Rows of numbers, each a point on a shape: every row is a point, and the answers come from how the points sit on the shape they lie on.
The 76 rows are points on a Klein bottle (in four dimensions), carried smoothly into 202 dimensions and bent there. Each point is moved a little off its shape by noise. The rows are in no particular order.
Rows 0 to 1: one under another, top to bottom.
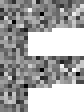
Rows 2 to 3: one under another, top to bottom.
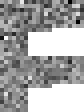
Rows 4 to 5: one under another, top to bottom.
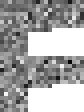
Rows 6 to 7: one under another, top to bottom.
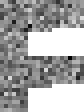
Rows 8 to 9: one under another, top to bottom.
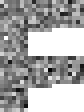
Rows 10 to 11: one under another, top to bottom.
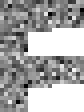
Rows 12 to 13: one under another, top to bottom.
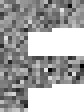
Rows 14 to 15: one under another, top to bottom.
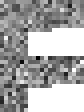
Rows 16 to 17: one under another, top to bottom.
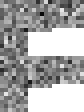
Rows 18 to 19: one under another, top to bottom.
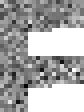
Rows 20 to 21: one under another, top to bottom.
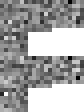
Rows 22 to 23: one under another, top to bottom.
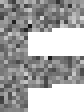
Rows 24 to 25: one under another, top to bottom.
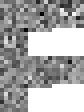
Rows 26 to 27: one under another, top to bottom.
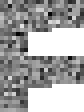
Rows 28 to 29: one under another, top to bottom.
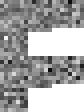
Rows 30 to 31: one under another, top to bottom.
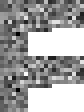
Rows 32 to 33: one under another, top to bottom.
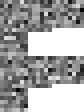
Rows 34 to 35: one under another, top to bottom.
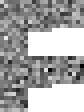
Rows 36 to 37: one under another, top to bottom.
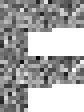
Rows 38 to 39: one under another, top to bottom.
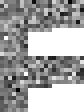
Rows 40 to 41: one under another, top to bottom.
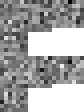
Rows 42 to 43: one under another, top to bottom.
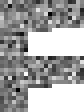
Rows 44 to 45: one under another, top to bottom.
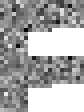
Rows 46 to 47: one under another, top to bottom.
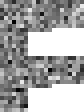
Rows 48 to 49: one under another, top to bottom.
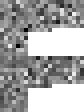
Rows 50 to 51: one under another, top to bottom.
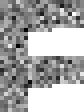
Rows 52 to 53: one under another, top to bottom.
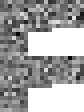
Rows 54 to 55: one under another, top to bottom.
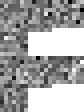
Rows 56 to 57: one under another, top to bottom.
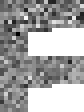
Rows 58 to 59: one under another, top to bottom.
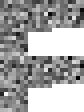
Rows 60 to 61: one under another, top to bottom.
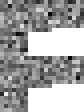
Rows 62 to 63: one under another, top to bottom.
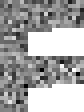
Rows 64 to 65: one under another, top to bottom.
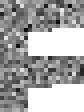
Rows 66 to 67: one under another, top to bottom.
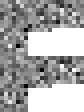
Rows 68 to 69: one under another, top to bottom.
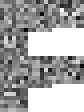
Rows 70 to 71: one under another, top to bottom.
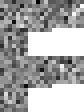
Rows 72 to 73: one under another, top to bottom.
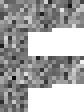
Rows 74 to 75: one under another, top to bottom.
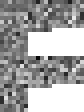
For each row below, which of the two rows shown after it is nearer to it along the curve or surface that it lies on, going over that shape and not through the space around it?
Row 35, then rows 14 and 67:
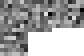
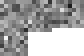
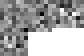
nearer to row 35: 14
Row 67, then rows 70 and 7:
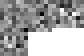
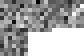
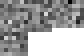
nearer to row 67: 70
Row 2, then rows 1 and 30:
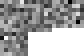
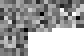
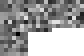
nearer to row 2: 30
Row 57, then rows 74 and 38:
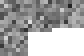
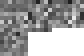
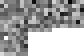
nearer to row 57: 38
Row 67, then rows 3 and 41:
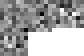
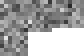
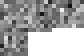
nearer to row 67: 41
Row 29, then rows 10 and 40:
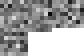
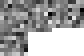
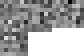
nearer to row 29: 10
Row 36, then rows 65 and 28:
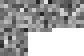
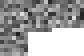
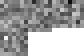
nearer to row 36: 65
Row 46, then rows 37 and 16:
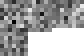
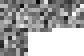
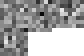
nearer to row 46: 37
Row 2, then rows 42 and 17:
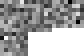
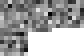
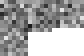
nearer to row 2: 42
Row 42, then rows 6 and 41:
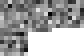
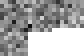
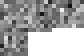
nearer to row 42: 41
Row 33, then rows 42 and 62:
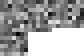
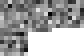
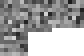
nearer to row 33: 42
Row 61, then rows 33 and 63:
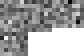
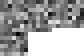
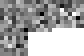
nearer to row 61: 33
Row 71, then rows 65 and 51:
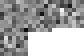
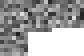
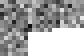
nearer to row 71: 51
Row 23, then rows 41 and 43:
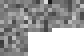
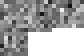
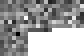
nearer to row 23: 41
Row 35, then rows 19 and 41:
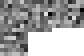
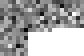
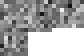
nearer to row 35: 41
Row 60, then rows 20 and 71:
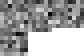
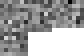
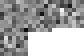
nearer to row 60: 20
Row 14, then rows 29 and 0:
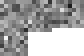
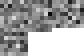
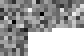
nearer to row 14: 0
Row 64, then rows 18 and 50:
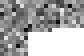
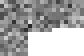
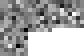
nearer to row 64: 50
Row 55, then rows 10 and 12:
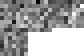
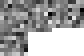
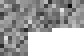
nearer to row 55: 12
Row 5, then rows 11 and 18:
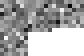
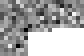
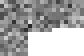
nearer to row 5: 11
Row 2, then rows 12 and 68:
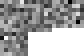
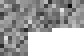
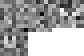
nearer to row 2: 12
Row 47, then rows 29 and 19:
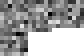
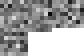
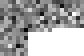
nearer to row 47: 29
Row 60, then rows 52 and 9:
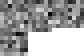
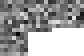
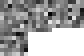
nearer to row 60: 9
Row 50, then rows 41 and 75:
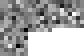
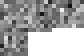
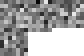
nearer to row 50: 41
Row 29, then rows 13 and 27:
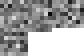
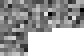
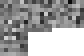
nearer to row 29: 13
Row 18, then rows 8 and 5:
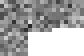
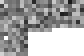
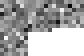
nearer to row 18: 8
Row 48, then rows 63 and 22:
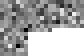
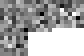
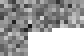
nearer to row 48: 63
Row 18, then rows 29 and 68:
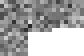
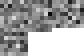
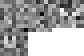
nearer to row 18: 68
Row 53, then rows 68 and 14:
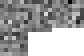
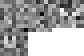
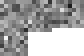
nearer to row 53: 14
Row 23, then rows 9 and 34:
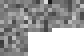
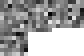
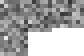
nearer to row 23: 9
